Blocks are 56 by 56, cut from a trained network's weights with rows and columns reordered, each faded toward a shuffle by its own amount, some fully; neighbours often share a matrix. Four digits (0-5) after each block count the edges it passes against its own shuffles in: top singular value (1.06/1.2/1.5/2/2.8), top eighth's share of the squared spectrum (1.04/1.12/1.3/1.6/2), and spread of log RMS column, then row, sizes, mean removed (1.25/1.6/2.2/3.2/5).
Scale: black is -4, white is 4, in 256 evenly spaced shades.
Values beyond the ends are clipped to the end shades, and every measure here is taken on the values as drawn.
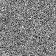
0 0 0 0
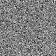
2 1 0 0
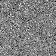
0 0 0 0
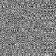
4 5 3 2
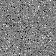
0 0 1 0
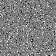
0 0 0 0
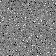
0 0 0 0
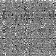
3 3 3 1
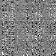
3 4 4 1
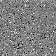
0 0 0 0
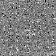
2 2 2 0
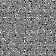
2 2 2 0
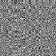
4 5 3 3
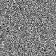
2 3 1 0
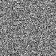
2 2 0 0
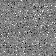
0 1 0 0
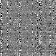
2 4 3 0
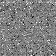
1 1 0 0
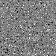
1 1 0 0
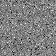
1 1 0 0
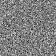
1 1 0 0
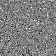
0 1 0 0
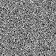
1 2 0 0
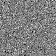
0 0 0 0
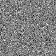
1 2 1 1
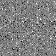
1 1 0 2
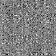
2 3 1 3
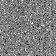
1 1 0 0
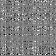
3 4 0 4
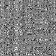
2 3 0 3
